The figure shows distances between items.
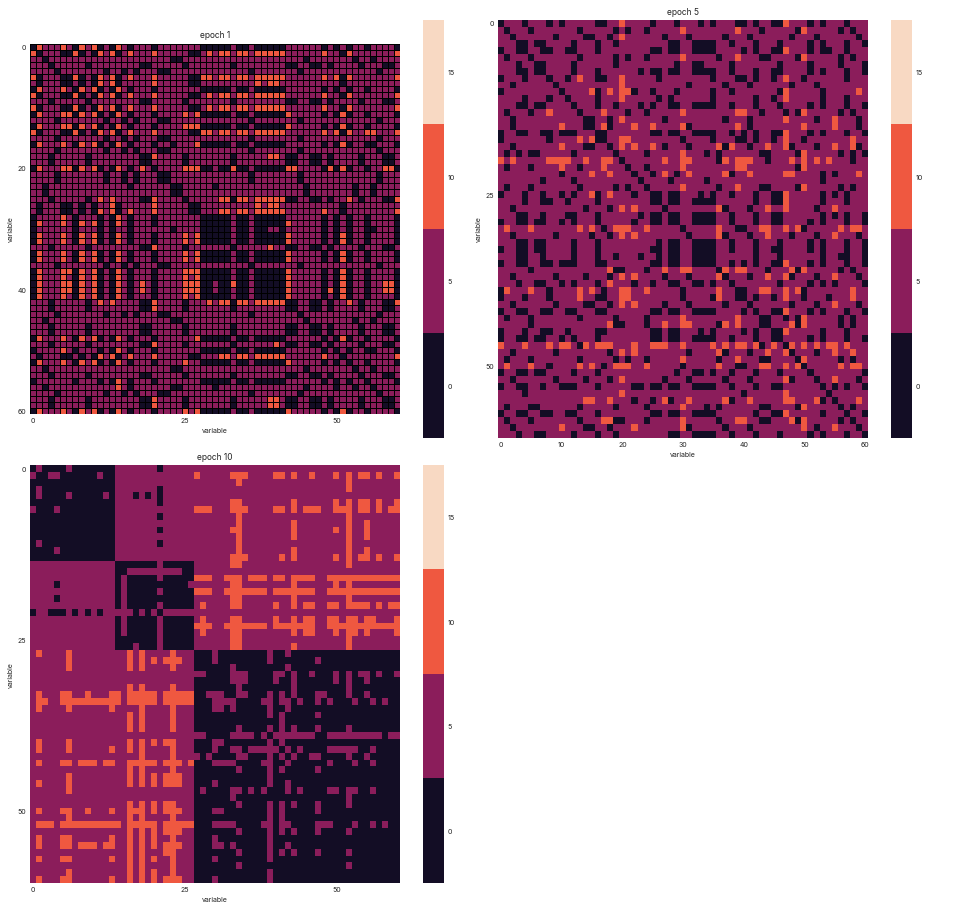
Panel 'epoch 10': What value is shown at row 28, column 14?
5
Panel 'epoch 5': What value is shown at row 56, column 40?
5
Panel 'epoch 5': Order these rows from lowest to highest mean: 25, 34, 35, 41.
35, 34, 25, 41
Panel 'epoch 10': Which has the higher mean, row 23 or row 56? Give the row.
23
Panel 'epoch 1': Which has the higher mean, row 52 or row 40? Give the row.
40
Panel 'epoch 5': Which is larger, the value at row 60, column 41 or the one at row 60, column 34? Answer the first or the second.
the first
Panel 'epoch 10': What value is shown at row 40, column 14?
5
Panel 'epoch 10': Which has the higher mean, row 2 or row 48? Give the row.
2
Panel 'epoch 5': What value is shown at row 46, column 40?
5
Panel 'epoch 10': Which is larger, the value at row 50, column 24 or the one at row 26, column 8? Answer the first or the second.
the first
